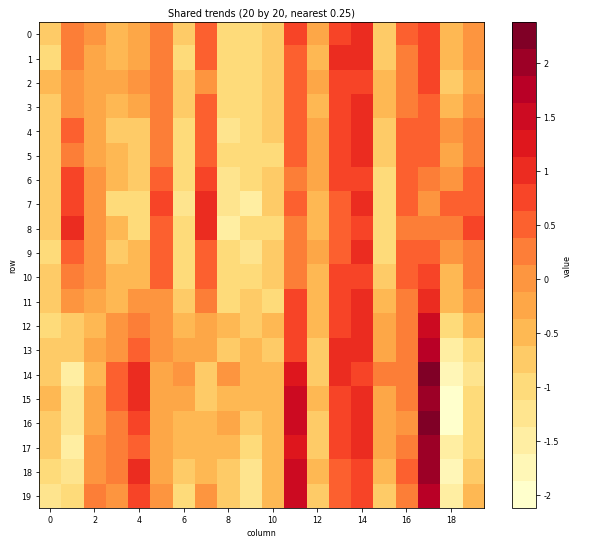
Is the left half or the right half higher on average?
right
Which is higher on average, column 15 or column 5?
column 5
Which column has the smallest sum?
9
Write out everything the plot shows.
Title: Shared trends (20 by 20, nearest 0.25)
x-axis: column, ticks 0 2 4 6 8 10 12 14 16 18
y-axis: row, ticks 0 1 2 3 4 5 6 7 8 9 10 11 12 13 14 15 16 17 18 19 (0 at the top)
Colour bar: value, ticks -2 -1.5 -1 -0.5 0 0.5 1 1.5 2
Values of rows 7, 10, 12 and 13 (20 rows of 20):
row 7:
-0.75 0.75 0 -1 -1 0.75 -1.25 1 -1.25 -1.5 -0.75 0.5 -0.5 0.5 1 -1 0.5 0 0.5 0.5
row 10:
-0.75 0.25 0 -0.5 -0.5 0.5 -1 0.5 -1 -1 -0.75 0.25 -0.5 0.75 0.75 -0.75 0.5 0.75 -0.5 0.25
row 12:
-1 -0.75 -0.5 0 0.25 0 -0.5 -0.25 -0.5 -0.75 -0.5 0.75 -0.5 0.75 1 -0.25 0.25 1.5 -1 -0.5
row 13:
-0.75 -0.75 -0.25 0 0.5 0 -0.25 -0.25 -0.75 -0.5 -0.75 0.75 -0.75 1 1 -0.25 0.25 1.75 -1.5 -1
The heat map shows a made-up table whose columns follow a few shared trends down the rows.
